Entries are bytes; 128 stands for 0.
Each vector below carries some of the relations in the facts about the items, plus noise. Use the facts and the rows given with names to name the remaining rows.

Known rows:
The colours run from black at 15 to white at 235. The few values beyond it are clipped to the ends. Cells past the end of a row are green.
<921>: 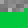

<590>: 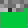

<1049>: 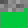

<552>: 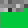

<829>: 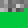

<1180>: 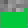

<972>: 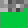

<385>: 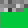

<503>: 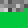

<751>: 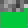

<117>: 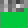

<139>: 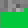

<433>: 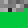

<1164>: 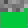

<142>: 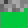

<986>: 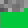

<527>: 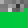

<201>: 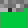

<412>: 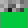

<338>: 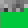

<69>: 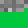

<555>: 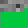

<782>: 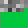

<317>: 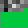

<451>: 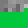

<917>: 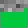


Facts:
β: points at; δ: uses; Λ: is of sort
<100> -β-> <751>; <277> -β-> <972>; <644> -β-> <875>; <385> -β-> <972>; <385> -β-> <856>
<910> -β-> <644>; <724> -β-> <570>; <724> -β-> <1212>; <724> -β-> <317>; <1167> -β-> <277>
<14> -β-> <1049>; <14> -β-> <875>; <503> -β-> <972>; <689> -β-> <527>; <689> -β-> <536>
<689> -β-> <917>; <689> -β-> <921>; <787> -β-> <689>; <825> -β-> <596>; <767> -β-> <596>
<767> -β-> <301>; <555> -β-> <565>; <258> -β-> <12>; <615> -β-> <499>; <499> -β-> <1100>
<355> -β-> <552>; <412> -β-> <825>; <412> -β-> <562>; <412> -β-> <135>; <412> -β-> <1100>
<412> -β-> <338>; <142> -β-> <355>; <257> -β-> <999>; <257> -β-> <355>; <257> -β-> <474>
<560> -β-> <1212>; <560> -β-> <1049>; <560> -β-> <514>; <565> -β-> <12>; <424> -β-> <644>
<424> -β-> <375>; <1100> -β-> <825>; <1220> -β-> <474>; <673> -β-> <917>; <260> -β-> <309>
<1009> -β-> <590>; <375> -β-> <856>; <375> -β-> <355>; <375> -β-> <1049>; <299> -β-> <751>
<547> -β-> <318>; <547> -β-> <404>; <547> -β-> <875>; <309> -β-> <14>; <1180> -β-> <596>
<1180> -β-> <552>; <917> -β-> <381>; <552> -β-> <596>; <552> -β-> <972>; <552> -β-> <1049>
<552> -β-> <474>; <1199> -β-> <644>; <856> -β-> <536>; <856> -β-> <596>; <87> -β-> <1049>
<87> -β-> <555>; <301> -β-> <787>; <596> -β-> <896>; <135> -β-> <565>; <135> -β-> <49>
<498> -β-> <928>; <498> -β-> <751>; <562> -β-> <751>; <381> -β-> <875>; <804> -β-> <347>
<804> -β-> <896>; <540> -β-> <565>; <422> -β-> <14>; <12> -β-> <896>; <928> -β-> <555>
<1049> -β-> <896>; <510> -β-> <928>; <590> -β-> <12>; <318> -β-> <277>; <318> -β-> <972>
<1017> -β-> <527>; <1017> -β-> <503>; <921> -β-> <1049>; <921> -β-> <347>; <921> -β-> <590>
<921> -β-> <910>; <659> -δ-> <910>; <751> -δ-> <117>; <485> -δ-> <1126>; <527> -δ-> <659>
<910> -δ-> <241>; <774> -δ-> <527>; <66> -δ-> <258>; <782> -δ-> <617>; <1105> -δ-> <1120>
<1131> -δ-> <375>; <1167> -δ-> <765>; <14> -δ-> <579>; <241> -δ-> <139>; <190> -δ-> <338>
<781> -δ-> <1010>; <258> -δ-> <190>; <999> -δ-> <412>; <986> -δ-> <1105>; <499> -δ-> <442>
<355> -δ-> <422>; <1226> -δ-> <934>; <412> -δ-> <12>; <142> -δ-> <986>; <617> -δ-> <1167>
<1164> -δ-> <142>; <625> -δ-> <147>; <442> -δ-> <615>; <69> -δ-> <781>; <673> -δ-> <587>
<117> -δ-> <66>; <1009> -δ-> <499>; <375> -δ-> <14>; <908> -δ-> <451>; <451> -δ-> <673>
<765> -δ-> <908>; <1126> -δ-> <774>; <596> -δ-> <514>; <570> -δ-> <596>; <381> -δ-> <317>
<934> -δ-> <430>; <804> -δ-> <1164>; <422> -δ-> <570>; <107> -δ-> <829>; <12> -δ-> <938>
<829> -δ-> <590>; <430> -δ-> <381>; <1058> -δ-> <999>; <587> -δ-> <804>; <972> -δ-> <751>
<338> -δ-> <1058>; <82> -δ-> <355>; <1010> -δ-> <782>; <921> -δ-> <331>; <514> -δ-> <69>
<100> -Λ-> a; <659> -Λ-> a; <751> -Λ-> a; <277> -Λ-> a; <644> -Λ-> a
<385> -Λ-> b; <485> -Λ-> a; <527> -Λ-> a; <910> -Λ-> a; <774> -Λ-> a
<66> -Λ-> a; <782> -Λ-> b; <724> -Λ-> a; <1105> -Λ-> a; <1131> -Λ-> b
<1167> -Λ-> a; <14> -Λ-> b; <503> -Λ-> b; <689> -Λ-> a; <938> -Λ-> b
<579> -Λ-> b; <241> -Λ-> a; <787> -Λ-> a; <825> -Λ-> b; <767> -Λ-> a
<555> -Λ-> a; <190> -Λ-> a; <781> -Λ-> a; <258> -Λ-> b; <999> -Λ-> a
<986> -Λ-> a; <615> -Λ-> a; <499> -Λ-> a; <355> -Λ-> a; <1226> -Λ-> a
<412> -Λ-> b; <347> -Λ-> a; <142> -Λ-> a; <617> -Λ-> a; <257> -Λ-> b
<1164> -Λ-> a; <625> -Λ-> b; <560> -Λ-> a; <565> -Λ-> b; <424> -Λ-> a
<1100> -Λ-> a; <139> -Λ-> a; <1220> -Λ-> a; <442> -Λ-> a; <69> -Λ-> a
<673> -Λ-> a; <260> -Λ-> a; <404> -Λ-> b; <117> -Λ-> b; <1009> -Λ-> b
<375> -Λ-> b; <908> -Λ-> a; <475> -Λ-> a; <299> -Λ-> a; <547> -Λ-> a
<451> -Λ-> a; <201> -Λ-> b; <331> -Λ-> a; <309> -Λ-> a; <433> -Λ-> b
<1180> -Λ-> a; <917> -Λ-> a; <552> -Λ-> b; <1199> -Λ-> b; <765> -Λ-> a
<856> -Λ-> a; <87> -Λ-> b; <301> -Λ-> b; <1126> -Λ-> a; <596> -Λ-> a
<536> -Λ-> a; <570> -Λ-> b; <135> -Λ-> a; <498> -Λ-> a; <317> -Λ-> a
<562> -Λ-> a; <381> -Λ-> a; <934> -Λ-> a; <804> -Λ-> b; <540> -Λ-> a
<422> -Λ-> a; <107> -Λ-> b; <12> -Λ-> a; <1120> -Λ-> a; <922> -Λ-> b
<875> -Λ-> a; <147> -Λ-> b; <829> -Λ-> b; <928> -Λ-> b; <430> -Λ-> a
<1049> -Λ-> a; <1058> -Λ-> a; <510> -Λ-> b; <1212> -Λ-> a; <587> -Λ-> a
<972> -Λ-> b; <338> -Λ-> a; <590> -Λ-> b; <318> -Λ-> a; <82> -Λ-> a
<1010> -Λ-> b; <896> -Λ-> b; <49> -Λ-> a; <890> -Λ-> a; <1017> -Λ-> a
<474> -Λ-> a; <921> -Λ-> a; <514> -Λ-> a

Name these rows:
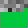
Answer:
<896>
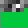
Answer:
<570>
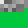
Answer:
<999>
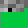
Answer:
<928>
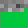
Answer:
<875>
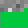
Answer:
<381>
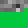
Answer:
<562>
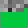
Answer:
<938>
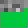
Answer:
<1100>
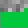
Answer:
<673>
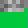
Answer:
<260>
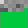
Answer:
<12>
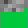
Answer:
<1220>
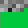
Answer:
<825>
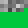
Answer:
<1131>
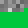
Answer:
<910>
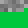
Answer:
<781>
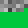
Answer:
<301>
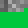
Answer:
<560>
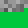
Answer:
<1058>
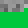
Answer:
<765>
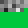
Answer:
<615>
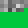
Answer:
<1009>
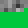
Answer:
<49>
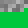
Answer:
<1167>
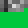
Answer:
<724>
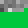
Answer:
<422>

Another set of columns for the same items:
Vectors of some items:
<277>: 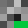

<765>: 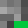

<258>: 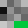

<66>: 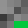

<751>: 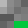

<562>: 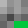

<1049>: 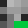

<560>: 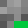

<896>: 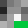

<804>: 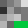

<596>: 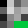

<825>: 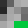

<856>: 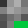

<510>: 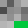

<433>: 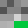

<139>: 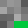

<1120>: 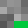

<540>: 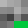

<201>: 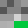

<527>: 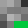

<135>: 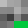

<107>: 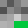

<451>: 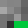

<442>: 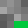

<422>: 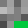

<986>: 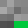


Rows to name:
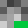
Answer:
<782>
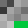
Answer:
<385>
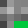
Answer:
<355>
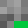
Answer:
<615>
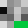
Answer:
<565>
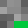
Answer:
<474>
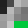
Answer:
<552>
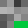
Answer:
<514>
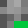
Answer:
<767>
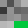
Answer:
<412>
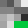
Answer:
<14>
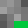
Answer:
<485>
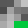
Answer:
<375>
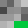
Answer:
<87>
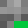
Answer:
<1100>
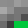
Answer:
<673>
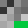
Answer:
<972>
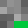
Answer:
<536>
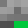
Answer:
<142>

